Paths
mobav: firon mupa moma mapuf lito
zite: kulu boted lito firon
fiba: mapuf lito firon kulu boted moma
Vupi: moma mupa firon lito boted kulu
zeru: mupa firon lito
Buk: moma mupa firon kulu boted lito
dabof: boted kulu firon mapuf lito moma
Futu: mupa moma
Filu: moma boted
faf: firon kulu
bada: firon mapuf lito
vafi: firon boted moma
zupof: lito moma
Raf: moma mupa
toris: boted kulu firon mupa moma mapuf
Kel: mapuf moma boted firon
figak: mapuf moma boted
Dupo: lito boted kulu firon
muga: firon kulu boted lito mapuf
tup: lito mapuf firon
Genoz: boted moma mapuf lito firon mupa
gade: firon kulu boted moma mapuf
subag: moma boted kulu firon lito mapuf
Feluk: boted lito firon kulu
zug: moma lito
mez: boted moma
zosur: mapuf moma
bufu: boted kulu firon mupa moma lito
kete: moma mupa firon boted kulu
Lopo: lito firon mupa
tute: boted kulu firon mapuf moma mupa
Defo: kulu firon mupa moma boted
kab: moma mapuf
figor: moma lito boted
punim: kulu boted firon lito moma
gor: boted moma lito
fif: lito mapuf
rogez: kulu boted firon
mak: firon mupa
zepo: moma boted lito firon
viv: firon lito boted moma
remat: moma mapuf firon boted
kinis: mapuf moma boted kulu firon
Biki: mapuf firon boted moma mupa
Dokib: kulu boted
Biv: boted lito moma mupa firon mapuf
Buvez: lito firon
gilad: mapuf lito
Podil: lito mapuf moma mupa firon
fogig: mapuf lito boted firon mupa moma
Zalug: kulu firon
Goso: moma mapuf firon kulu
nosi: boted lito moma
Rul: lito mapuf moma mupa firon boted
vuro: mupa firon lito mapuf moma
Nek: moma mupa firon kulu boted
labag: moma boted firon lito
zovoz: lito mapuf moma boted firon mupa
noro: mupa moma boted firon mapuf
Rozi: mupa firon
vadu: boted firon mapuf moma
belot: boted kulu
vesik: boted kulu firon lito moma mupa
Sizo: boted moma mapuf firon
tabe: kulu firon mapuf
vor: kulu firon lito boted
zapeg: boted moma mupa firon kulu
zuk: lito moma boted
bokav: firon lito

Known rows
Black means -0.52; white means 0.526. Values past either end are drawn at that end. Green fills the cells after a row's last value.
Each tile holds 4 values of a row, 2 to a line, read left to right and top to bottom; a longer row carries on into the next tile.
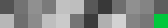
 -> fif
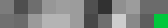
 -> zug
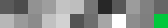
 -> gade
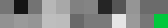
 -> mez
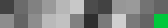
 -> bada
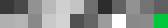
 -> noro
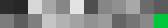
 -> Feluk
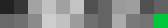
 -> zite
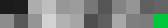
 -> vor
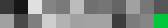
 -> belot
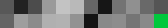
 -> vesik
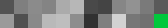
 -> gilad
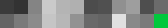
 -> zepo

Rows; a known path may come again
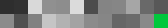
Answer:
Feluk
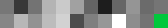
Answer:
vadu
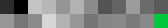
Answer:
Nek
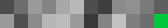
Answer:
gilad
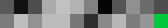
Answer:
Biki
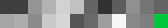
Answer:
noro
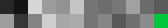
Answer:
Vupi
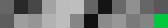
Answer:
vesik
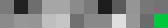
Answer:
mez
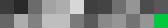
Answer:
Rozi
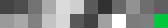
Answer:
Biv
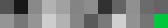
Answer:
zuk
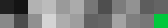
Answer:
vor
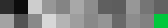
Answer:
Dokib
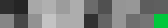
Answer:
Buk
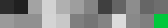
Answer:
remat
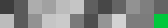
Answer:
muga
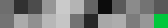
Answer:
tute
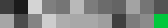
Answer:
belot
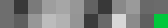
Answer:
gor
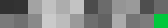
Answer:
zite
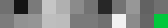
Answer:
viv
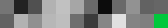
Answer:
fogig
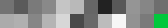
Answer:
kab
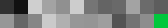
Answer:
kete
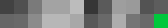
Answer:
bokav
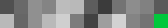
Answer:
fif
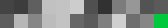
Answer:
Podil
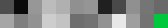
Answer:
figak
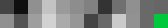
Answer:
figor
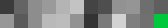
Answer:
bada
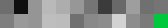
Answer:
fiba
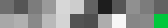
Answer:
toris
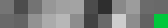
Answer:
zug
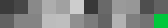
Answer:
Buvez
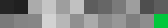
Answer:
rogez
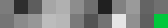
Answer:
nosi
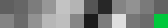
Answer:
mobav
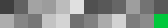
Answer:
tabe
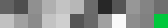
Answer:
gade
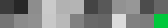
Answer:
zepo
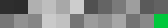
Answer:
kinis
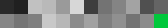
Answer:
Dupo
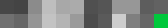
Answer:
labag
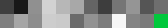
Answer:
Kel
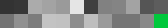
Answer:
Zalug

